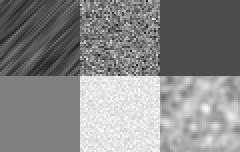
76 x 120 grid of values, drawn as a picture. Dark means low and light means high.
It is made of 2 by 3 panels. Panel 1,1: low, slanting up to the right. Panel 1,2: middling, fine-grained, strong in contrast. Panel 1,3: low, flat. Panel 2,1: middling, flat. Panel 2,2: very high, fine-grained, faint in contrast. Panel 2,3: high, blotchy.
